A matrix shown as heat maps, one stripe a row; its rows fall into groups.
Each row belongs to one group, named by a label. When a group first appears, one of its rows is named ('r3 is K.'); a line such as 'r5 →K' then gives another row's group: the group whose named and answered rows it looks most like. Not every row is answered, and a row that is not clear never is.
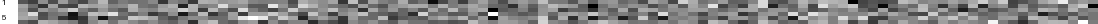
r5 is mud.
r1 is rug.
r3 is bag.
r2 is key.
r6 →rug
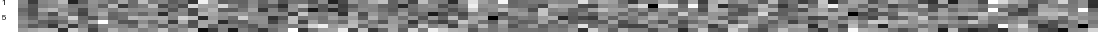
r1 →rug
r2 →key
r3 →rug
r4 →rug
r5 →bag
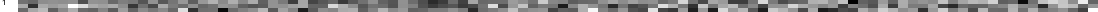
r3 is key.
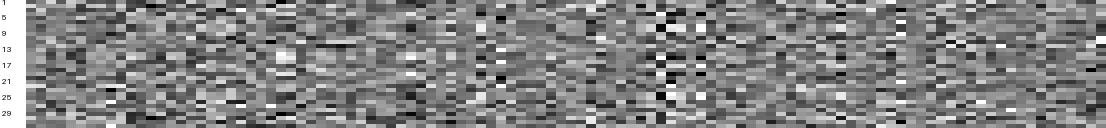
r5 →bag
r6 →mud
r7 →key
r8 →key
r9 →mud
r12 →rug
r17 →key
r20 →bag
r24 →key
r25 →key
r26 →mud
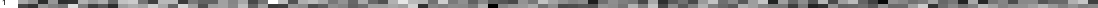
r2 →bag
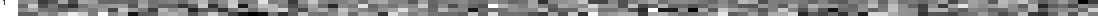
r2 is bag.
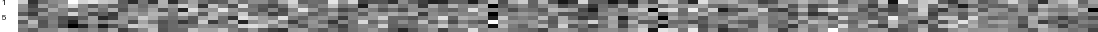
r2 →bag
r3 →key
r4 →bag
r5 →mud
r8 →key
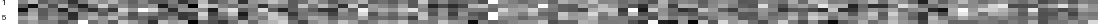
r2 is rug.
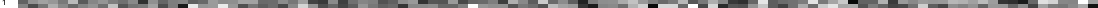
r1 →rug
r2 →key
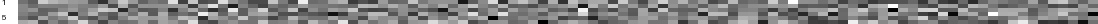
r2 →mud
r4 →rug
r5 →bag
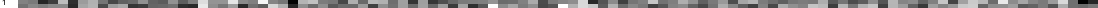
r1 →rug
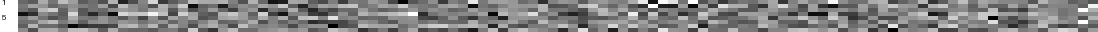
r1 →key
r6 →rug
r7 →mud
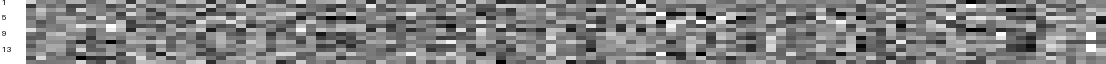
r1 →bag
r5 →rug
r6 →key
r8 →bag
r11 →mud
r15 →mud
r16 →bag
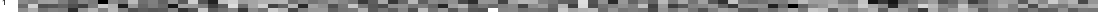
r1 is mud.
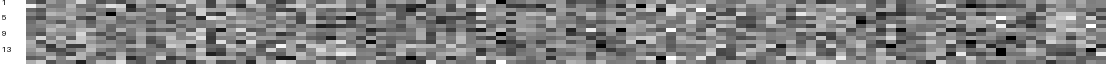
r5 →rug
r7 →rug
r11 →bag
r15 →key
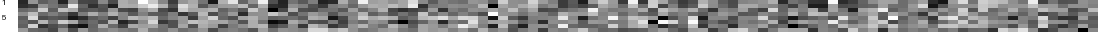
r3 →key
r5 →mud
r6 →key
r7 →mud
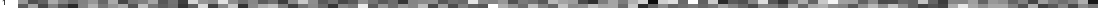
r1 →key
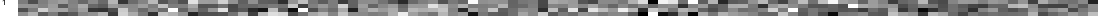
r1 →key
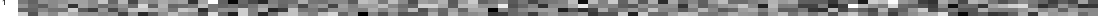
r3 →bag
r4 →bag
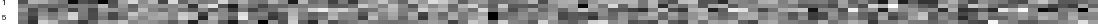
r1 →mud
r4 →bag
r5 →bag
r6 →rug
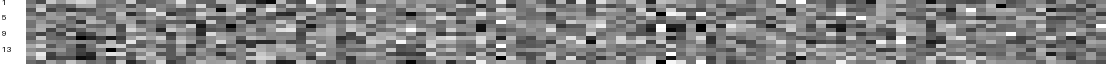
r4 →key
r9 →rug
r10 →mud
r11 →mud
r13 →mud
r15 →mud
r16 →key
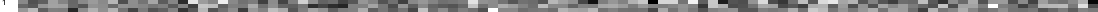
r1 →key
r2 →rug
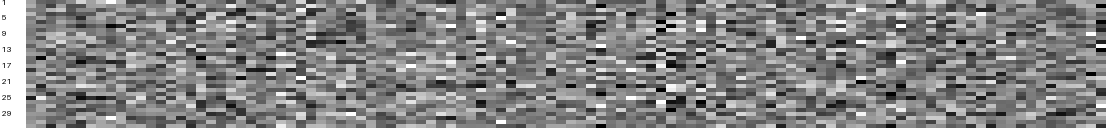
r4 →mud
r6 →key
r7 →mud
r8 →key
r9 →rug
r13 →key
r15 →rug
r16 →mud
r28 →mud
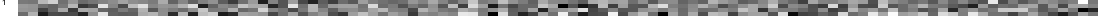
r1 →rug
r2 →bag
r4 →mud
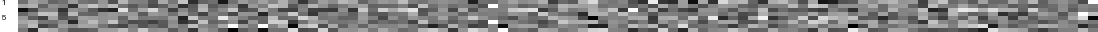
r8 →rug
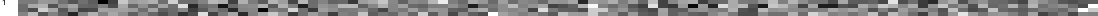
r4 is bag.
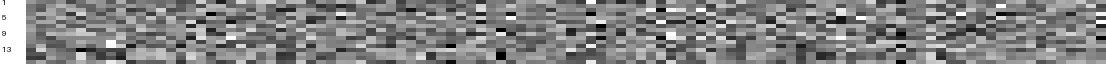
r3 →key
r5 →rug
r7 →key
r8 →bag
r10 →key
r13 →mud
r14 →bag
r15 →bag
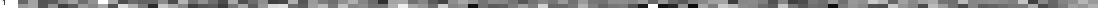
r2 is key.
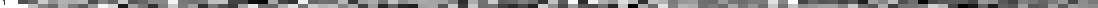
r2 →bag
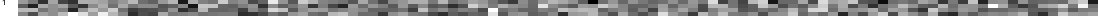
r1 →key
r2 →rug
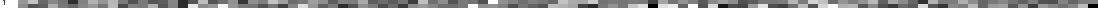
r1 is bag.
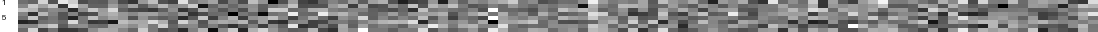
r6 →bag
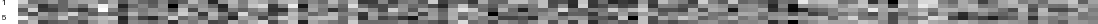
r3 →mud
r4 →bag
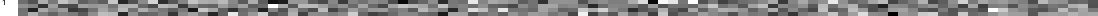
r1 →key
